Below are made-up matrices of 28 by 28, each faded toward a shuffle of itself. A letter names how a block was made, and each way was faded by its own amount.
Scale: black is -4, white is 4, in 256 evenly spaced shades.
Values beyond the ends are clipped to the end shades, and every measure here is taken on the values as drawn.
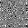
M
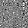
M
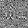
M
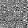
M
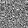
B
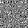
M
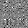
M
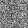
B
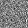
B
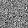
B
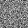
B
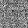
B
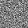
B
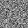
B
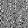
M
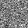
B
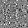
M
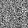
B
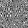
M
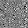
M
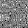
M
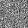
B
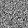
B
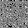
M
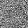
B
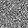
B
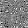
M
